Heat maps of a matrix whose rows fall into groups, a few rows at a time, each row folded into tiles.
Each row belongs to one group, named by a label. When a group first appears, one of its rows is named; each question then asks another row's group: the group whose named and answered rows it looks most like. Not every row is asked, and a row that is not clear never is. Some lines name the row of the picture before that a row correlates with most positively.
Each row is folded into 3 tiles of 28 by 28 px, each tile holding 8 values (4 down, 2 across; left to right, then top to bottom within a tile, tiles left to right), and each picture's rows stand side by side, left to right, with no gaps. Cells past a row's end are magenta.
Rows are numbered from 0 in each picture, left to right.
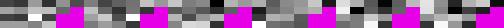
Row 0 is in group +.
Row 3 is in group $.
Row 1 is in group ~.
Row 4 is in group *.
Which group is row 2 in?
*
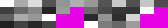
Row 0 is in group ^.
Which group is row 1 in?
$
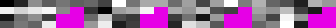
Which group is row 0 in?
+
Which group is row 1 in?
$
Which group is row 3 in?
*
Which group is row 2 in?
~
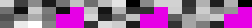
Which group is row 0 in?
*
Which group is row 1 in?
*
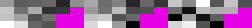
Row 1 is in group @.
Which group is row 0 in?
@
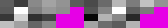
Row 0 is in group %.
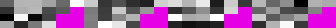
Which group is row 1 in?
*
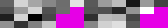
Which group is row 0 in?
%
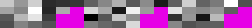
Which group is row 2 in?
~
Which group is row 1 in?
+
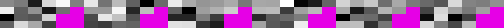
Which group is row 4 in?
$
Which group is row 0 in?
~
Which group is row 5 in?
%
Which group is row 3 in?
+
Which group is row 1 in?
^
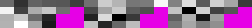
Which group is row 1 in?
%
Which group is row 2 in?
~
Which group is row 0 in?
@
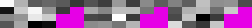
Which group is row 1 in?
+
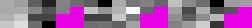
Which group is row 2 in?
*
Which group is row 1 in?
+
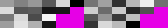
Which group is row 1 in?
~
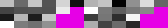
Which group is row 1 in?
~
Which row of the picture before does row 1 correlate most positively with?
1
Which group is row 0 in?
$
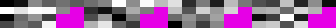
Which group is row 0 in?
+
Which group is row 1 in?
$
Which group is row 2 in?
^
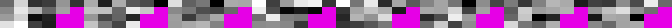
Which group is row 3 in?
~
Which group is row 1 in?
+
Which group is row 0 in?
@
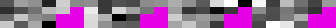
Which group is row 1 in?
@
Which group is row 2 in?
~
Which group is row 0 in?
$
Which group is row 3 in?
*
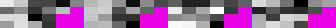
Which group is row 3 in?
*
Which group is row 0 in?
@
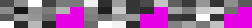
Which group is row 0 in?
$
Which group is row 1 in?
*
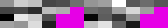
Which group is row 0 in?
$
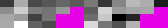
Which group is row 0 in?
@
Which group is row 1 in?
%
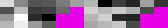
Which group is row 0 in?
@
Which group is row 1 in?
@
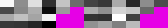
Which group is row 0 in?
^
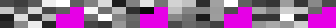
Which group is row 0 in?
~
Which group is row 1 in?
~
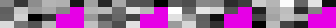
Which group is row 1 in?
+
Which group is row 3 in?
^
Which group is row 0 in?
%
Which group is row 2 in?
@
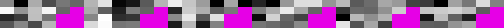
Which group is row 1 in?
@
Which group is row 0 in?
+
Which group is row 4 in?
$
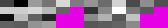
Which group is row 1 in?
^
